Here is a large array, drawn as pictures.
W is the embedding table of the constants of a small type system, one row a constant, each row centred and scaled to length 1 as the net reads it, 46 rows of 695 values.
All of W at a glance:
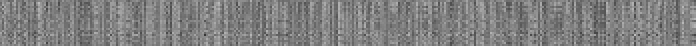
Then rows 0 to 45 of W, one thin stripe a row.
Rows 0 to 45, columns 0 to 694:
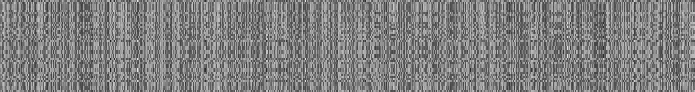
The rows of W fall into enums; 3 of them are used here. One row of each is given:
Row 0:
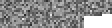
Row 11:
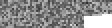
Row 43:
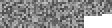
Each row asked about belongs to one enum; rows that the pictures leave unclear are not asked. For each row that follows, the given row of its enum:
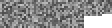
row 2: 43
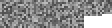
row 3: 43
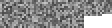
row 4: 43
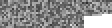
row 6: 11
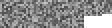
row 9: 43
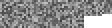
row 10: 43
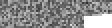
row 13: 11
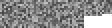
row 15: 43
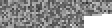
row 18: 11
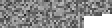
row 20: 0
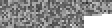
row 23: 11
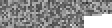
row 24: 11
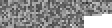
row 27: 11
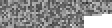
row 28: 11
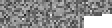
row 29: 0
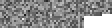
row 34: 0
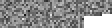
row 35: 0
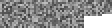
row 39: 43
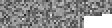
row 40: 0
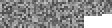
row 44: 43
